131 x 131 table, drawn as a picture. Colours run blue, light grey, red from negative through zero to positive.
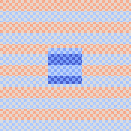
The ninth with the lowest average is the centre. On average the colour sits 50% of the way up the scale. An odd patch, lower than its surroundings, sits in the centre. No overall slope runs across the table. Horizontal stripes repeat 6 times down the table.
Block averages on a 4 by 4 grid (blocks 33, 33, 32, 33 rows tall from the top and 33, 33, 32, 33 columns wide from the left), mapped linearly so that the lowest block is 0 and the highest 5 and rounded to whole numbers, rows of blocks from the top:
5 5 5 5
3 0 0 3
5 2 2 5
3 3 3 3
